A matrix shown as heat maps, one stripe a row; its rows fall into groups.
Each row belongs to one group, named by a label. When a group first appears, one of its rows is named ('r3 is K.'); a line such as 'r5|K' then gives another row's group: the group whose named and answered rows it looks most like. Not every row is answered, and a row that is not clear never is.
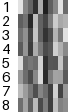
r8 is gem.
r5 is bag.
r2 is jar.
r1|bag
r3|jar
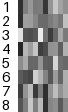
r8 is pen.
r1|pen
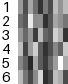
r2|pen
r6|bag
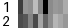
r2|pen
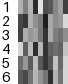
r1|bag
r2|pen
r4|bag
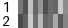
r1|pen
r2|pen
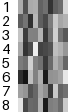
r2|jar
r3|bag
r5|pen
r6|pen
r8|bag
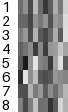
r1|jar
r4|pen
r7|pen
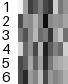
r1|bag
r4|bag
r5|pen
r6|pen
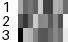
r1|bag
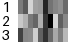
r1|pen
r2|bag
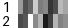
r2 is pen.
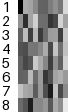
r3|jar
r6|pen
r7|bag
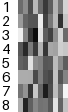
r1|jar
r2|bag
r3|bag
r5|pen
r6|bag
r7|jar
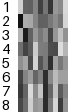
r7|pen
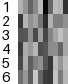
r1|bag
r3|pen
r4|jar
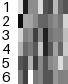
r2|jar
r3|bag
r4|bag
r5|pen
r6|pen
